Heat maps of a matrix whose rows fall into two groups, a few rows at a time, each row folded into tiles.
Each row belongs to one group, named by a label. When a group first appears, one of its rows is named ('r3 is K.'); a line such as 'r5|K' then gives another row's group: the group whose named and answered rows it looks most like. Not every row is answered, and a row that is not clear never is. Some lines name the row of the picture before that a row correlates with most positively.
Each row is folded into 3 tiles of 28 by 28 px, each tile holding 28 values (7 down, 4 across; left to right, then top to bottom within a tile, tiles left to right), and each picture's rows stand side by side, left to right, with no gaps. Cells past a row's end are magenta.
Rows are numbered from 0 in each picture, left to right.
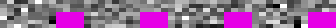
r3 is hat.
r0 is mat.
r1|hat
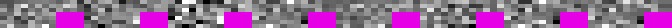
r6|mat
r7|mat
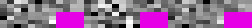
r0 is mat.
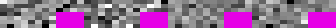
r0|hat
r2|hat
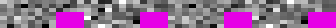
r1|mat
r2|hat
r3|mat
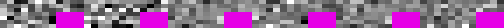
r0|mat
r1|hat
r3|mat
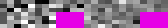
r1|mat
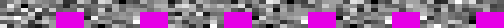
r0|hat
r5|mat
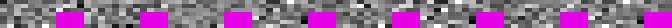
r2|hat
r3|mat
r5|mat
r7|mat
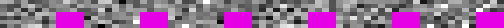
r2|mat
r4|hat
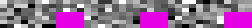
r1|mat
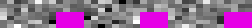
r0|mat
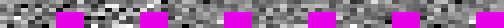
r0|hat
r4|mat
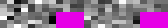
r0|mat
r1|mat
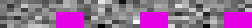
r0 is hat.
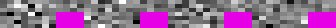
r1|mat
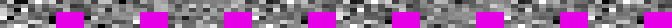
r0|mat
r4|mat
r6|mat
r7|mat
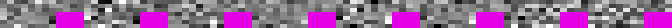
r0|mat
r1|mat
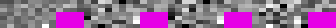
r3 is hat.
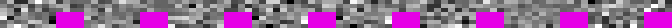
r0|mat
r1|mat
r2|hat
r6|hat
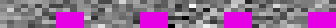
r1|mat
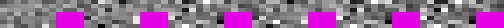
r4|mat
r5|mat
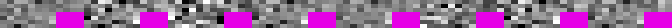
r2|mat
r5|hat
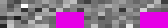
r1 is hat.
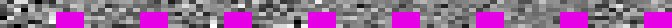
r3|hat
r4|hat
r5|hat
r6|mat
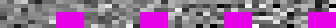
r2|hat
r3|hat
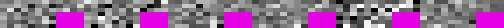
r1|hat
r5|mat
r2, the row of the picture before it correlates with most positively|1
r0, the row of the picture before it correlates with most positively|2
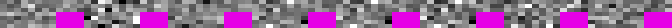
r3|mat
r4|mat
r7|hat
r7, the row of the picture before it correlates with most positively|1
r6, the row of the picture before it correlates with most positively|3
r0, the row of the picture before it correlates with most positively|4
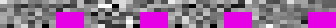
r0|hat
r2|hat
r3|mat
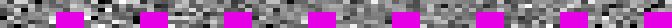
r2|hat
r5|hat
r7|hat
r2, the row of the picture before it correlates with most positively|1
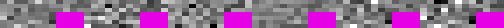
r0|mat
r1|hat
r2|hat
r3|hat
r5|mat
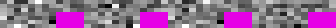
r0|mat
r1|hat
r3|hat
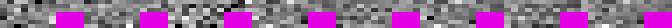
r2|hat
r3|mat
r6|hat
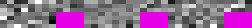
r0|mat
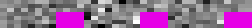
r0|hat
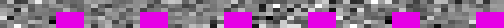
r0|mat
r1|hat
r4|mat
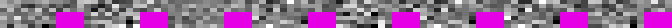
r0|hat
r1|hat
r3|mat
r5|mat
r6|mat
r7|hat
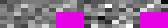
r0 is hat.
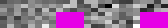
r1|hat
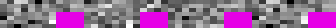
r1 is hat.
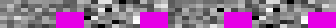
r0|hat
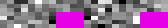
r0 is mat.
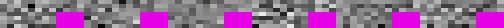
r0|hat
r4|hat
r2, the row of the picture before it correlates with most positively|1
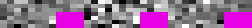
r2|mat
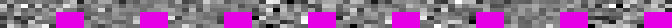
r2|mat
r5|mat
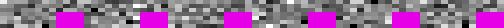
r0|hat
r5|hat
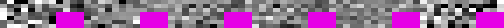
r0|mat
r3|hat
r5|hat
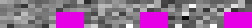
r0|hat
